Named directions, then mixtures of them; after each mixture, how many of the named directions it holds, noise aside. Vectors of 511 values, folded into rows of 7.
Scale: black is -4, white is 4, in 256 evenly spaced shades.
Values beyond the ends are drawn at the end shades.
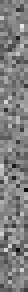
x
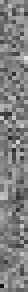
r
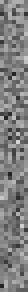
one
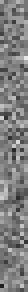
one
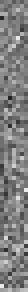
two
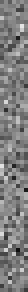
one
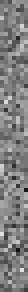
one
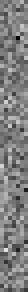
two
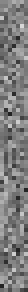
two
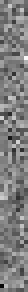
one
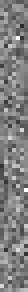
two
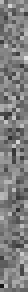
one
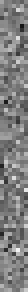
one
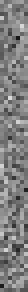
two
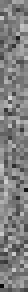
two
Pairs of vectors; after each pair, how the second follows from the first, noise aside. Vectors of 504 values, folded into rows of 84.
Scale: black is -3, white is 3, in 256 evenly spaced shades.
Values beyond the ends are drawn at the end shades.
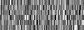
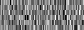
negated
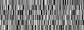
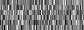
negated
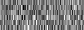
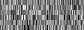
negated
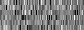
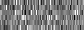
negated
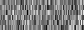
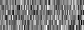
negated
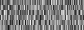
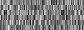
negated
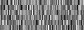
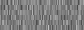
shrunk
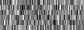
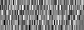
sign-scrambled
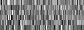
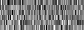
negated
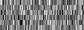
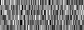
sign-scrambled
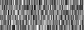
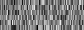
sign-scrambled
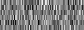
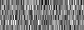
negated
